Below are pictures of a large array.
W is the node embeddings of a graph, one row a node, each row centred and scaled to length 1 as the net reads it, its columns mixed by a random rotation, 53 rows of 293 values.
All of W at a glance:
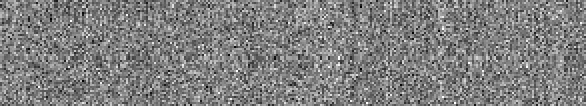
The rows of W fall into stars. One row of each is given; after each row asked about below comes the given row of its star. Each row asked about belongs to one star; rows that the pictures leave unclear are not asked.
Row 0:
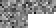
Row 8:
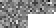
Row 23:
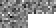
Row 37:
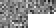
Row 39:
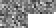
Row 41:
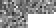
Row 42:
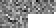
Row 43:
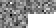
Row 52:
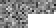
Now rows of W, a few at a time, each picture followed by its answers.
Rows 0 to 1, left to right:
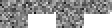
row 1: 43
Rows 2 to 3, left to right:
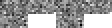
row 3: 0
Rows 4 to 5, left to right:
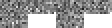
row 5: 43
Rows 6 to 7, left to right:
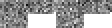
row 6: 43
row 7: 41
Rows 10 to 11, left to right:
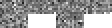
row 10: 41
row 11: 52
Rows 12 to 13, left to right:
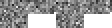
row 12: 52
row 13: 8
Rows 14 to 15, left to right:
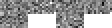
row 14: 23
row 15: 39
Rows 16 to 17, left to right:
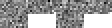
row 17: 0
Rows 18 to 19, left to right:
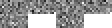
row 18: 37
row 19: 8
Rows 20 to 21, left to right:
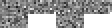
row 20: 39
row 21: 43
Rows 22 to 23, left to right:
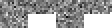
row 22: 41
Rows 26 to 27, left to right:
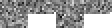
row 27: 43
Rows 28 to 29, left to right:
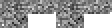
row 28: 39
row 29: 39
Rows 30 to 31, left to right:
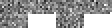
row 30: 37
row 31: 42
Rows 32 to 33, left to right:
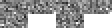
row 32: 39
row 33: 39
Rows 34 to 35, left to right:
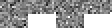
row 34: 0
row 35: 37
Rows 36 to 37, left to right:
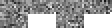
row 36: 23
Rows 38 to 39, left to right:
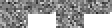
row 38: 43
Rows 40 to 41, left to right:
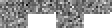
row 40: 41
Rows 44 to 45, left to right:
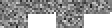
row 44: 8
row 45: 41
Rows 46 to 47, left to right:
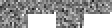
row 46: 52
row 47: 42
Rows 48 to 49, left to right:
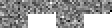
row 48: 23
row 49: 41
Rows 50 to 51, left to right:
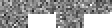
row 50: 37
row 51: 0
